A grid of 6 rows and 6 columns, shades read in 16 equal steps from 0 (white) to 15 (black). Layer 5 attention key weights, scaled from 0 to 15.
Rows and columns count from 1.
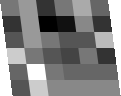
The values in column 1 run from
3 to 12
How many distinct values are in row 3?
4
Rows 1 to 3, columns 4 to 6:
8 5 9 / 14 7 12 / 10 10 4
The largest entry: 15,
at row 2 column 3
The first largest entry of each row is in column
3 3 1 6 1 1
